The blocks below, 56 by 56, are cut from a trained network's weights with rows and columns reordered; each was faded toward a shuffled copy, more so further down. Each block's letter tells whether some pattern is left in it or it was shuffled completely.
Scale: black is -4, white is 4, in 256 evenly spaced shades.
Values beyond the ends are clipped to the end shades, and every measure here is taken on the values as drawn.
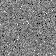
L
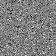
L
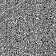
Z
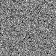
L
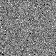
L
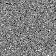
L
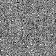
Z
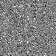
Z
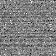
Z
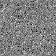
Z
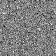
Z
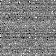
Z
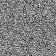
Z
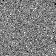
L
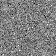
L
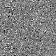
Z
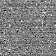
Z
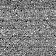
Z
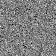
L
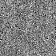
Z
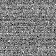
Z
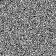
L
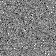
L
